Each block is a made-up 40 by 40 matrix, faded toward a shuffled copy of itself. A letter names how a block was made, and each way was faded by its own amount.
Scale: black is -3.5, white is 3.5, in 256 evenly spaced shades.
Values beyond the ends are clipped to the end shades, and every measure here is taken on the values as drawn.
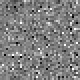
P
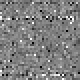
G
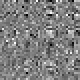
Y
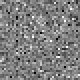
P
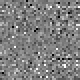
P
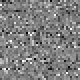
G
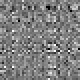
Y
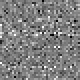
P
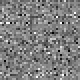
G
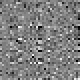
Y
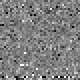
G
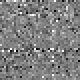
G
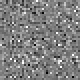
P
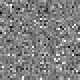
P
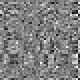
Y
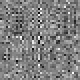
Y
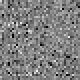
P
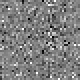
P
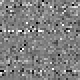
G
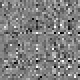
Y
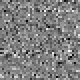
G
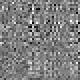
Y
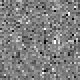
P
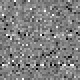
G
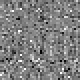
P
